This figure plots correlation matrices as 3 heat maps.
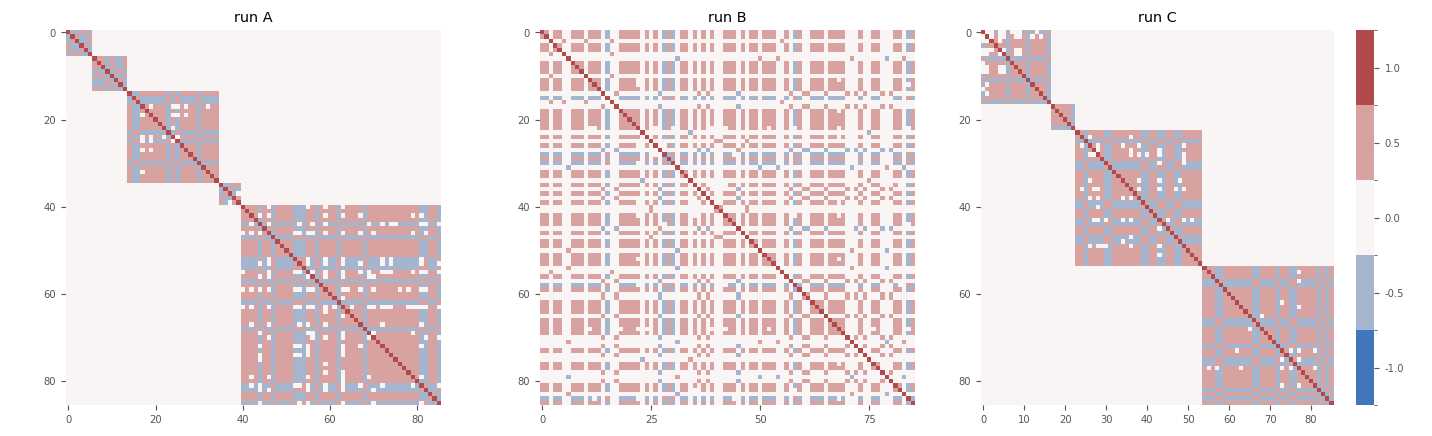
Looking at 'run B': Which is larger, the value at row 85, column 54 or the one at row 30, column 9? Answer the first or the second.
the first
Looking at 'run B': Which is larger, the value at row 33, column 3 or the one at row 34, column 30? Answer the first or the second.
the first
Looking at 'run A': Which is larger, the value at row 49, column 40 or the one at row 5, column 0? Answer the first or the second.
the first
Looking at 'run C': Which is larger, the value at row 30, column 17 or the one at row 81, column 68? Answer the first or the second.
the second
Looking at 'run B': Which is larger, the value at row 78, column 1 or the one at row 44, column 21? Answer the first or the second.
the second
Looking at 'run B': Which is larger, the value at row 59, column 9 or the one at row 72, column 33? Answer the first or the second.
the first
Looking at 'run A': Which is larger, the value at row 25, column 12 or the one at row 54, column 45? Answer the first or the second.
the first
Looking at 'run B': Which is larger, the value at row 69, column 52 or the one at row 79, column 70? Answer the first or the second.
the first
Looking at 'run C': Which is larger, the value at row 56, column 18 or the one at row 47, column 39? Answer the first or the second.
the second
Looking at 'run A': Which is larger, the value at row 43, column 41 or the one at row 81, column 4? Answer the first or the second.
the first
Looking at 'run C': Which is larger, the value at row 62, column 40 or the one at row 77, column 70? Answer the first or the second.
the second
